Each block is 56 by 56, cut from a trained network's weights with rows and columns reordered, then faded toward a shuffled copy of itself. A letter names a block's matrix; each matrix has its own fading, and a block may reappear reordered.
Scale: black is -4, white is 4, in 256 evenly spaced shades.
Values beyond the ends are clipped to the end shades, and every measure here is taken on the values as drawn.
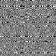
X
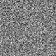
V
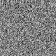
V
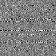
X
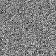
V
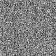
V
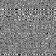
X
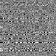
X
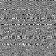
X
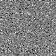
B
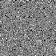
B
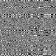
X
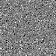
B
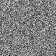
V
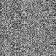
V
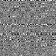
X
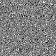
B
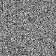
V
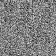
V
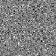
B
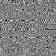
X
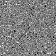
B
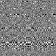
X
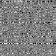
X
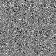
B
